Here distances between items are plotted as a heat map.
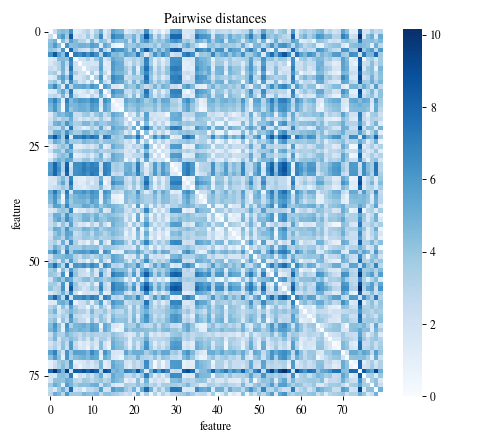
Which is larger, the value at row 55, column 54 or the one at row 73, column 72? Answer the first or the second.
the first
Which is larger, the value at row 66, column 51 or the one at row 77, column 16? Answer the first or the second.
the first
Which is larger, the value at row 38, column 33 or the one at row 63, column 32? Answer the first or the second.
the first
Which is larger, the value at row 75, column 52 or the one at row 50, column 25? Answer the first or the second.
the first
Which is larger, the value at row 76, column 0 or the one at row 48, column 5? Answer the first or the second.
the second
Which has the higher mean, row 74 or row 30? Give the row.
74
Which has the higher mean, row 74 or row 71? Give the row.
74
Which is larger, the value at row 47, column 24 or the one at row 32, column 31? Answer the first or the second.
the second
